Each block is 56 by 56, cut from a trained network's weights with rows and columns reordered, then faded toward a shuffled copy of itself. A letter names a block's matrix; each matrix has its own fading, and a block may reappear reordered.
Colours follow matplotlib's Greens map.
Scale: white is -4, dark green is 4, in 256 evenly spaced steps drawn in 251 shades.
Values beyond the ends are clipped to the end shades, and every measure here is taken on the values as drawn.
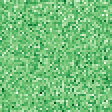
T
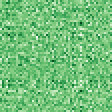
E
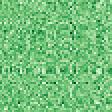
E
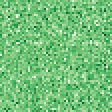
T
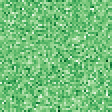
T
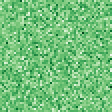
T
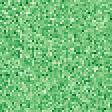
T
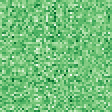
E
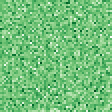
T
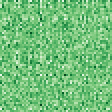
E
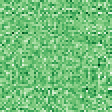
E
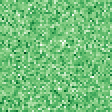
T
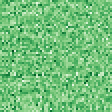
E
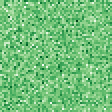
T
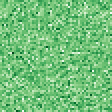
T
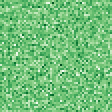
T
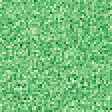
T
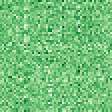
E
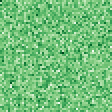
T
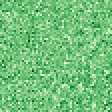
T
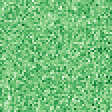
T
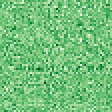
E
